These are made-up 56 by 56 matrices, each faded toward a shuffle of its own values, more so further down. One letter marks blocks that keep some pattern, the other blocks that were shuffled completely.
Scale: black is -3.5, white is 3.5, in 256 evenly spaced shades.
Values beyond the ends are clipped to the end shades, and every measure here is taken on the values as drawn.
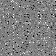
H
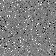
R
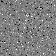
R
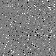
H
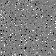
H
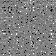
H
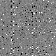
H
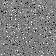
R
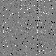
H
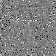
H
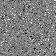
R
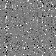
H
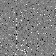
H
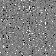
H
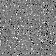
H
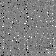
H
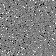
R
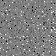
H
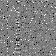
H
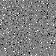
H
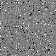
H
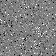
R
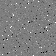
R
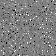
H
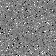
R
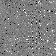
H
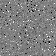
R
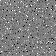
R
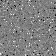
R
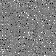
H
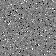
R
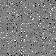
H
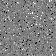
R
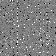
H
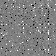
H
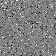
R
